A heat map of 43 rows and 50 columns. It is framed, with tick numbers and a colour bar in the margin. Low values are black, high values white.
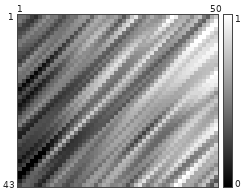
Values rise toward the right. The ninth with the lowest average is the bottom left. The grain runs diagonally up to the right. No row or column stands out.
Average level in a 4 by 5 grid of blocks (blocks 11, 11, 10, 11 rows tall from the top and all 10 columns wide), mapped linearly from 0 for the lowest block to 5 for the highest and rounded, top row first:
1 2 3 4 5 | 1 2 3 4 5 | 0 2 3 3 4 | 0 2 3 3 4
